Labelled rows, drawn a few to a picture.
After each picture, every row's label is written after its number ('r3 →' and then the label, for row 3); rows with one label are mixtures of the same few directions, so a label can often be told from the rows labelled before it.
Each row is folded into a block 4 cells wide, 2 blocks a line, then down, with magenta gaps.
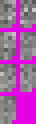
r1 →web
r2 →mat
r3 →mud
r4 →mud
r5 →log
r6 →mud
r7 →mud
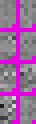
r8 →mud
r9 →mud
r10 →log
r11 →mat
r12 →mat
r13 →log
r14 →log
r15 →web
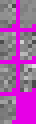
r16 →log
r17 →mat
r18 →log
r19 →log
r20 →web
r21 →mud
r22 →log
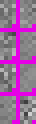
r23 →mud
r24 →log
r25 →mud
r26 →log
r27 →mud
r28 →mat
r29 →log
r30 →web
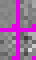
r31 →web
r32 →mud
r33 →log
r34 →web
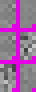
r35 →log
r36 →web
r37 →log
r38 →web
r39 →mud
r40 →mud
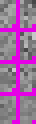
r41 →mat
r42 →mud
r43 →mat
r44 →mud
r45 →log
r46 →mud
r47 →log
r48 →web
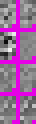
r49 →web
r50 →web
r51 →web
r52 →web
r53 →mud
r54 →mud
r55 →mat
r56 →mat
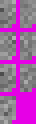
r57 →log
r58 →web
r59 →log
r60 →mud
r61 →log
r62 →web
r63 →web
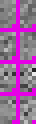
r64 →log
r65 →mat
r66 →web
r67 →mud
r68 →mat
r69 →log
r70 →log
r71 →web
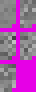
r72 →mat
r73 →mat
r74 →log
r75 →web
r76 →mud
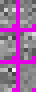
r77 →mat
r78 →log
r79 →log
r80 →mud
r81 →log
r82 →web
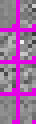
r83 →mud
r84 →log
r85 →mat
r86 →log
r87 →mud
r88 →web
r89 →mud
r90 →mud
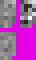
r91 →mud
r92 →web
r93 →web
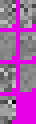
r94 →log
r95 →mud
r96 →mud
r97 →log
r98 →mud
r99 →web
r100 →log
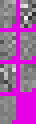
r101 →mud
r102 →web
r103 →log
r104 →web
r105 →mud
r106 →mud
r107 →mud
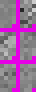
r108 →mud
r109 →log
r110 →mat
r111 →mud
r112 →mat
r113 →mud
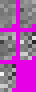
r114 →mud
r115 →log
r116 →log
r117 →log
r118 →log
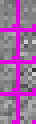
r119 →mud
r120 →mat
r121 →mud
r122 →mat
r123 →mud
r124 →log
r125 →web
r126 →mat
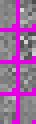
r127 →mud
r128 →log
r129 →mud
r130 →mud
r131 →log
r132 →web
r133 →mud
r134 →mud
